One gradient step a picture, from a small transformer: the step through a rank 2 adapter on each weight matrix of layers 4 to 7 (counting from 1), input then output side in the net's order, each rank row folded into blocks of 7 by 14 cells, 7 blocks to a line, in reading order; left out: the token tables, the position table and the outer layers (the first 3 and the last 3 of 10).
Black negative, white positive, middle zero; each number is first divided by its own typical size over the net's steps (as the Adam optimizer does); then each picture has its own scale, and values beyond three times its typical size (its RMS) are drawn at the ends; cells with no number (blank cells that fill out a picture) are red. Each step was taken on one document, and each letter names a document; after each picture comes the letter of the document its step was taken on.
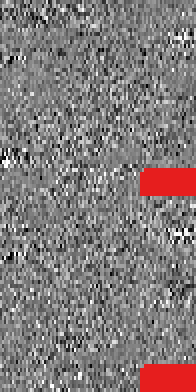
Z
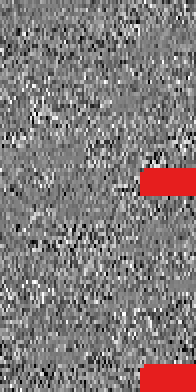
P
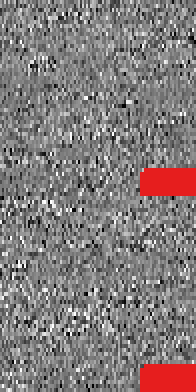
Z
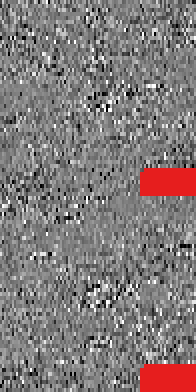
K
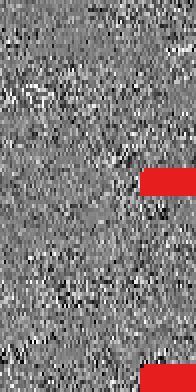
P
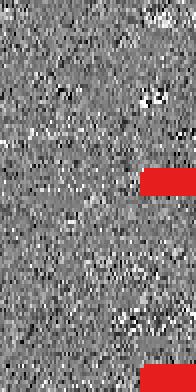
P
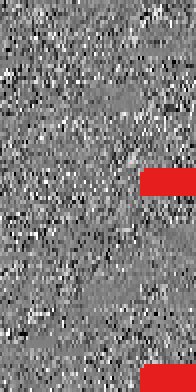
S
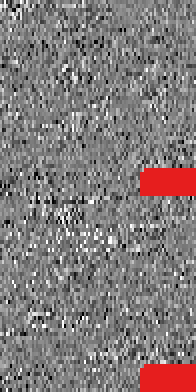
S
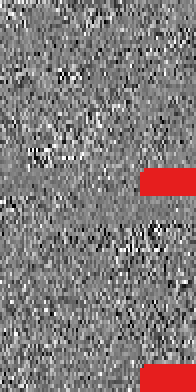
Z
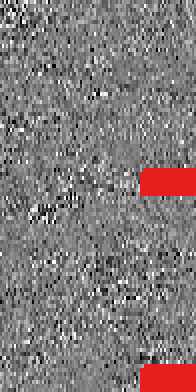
K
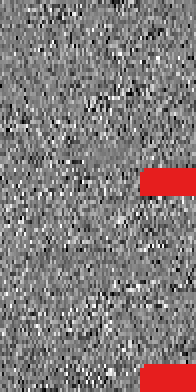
Z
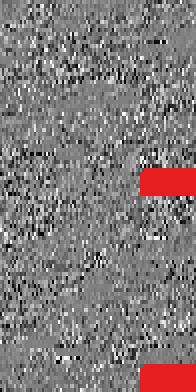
S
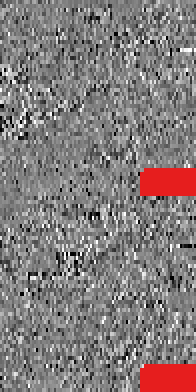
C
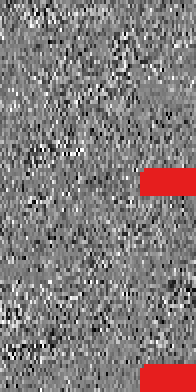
Z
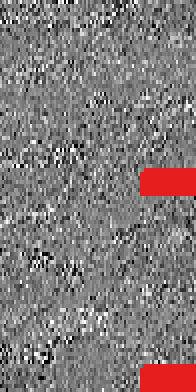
Z
